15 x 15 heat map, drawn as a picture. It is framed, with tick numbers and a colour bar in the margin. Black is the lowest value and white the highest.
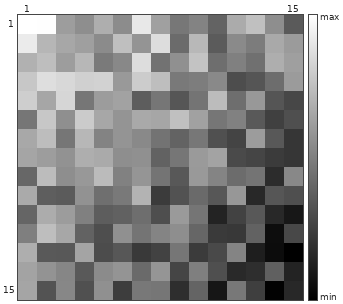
The ninth with the highest average is the top left. Neither half mirrors the other. The ninth with the lowest average is the bottom right. There is an overall slope up to the top left.
